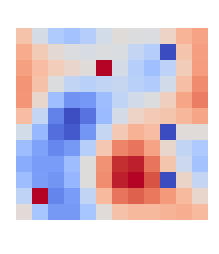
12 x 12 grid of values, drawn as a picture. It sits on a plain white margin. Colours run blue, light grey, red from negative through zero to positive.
The ninth with the highest average is the bottom middle. Five lone cells stand out: two far higher and three far lower than their neighbours. The top left is the smoothest part. No single row or column stands out from its neighbours.
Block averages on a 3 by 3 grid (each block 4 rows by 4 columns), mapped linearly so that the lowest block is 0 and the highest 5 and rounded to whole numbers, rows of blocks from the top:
323
023
054
